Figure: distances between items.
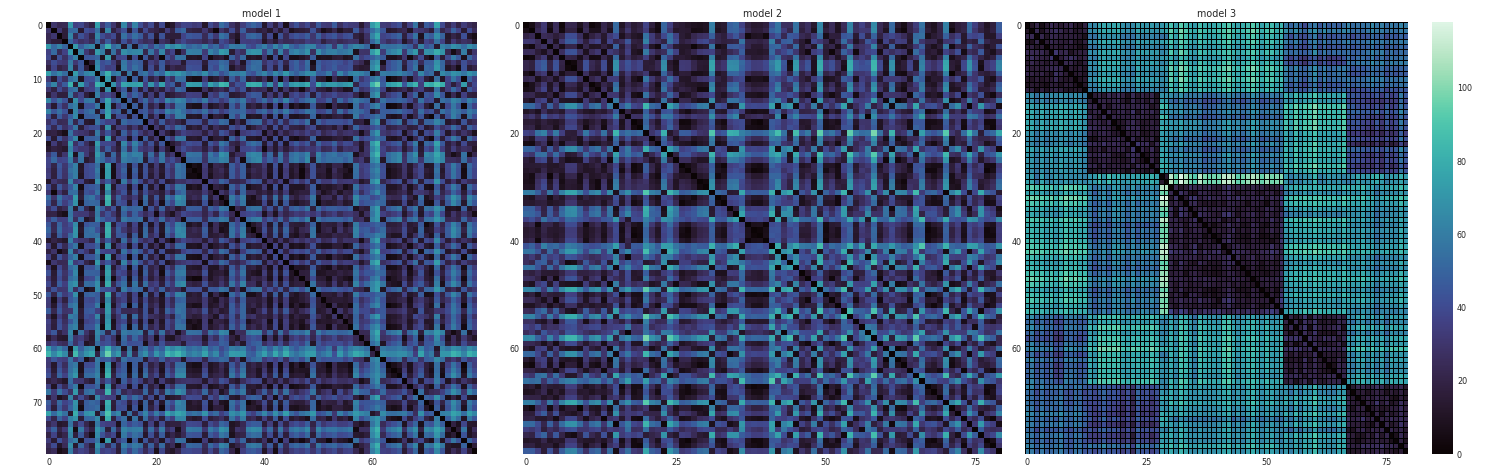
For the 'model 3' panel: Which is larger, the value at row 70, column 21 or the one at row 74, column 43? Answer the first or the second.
the second
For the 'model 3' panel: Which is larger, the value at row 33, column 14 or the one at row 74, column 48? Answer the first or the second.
the second
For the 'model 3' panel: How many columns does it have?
80
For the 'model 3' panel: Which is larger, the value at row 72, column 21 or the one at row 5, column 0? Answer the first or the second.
the first
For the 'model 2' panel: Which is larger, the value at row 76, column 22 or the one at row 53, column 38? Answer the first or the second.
the second
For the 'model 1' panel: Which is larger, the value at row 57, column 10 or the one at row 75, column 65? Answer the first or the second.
the second
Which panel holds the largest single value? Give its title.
model 3
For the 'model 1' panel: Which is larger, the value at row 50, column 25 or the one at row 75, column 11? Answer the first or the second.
the first
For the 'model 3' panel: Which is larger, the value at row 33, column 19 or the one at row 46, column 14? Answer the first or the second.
the first
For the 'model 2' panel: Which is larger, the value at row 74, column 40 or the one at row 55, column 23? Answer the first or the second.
the first
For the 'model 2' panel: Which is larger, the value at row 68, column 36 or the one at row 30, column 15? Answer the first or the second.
the second
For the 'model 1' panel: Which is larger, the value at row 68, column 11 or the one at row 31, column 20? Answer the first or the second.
the first
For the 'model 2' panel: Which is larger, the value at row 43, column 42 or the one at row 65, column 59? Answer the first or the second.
the first
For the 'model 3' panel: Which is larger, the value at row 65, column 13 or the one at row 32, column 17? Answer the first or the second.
the first
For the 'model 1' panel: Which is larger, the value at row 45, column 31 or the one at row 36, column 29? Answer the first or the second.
the second
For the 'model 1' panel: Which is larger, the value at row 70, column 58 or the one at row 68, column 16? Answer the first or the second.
the first
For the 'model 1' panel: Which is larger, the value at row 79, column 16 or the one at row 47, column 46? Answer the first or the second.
the first
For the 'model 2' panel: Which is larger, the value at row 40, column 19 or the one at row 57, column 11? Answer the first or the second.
the second
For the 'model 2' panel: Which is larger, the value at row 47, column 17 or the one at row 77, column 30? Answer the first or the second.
the first
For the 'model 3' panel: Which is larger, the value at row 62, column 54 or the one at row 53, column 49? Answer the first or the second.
the second
